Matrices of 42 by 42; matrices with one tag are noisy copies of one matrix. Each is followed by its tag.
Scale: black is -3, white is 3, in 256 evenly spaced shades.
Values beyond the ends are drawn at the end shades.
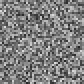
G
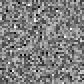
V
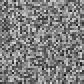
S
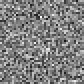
G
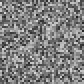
V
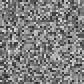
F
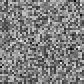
S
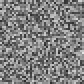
G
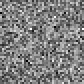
V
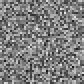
G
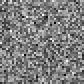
S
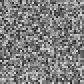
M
